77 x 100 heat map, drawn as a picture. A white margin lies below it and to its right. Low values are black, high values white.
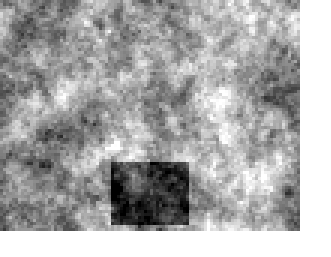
In the bottom middle lies a patch that is lower than the rest. Overall the values sit about 60% of the way up the scale. The ninth with the lowest average is the bottom middle.
